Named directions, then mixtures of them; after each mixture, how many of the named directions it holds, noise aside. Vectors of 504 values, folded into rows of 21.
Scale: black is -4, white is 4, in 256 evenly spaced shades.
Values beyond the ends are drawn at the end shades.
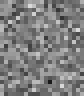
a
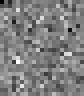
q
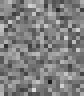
one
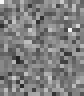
two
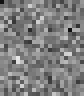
two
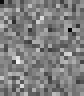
two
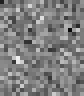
two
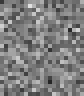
two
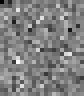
one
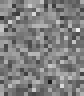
one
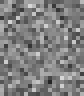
one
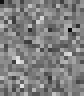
two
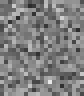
one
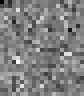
one
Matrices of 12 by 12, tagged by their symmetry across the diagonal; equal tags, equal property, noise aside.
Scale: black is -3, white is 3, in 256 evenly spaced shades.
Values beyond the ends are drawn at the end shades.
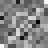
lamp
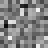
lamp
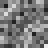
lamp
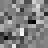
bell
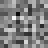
bell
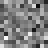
bell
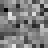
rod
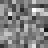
rod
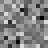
lamp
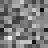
rod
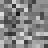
rod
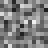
bell
